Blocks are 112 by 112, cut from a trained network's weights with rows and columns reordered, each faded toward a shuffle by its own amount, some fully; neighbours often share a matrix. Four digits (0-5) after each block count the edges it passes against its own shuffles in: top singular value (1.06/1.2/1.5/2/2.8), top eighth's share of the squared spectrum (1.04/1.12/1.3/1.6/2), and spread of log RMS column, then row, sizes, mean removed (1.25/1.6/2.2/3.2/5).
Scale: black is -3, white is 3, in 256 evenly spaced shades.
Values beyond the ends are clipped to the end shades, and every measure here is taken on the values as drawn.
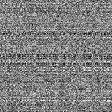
4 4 1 3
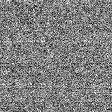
3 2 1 1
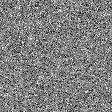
0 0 0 0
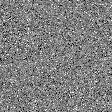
0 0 0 0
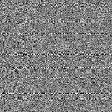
5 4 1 3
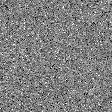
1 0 0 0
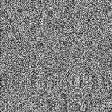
4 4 1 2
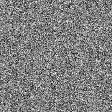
3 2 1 1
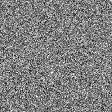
2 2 0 0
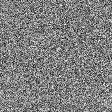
0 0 0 0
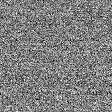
2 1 0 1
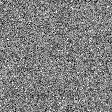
0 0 0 0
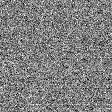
2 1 0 0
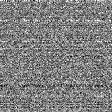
4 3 1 2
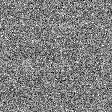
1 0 0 0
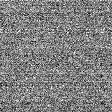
3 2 0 1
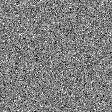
1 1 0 0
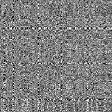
4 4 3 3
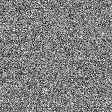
1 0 0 0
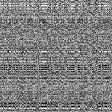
5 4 2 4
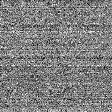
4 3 1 2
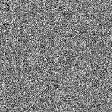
3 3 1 1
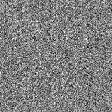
4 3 1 1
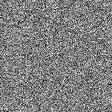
3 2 1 1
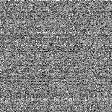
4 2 0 2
